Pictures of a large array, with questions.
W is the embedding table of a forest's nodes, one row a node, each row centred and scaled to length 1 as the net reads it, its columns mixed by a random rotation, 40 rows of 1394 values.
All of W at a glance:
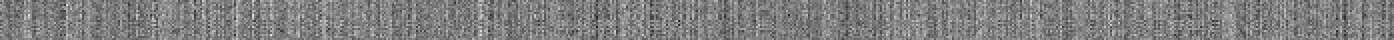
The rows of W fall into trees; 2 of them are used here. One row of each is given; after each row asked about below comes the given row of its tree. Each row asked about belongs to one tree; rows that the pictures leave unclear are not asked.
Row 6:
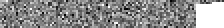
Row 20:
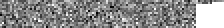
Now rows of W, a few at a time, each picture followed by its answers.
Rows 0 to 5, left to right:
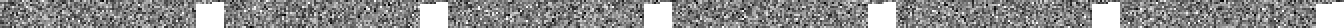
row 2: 6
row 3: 20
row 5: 6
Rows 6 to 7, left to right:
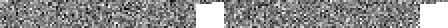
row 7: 20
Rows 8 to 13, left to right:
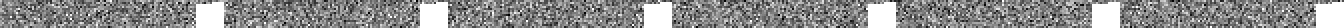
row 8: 20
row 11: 6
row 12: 20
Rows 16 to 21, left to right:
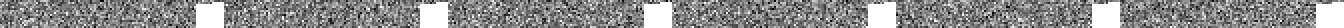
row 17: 6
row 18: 6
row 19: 6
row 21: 20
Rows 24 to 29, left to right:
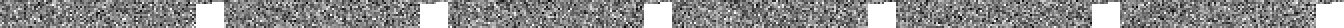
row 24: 20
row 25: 20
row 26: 6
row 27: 6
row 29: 20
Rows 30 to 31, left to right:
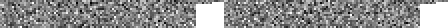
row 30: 6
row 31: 6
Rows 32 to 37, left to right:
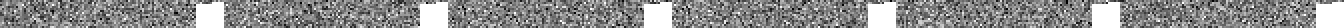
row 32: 20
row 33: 6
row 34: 6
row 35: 6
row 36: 6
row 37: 20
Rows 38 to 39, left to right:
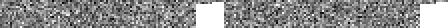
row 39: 20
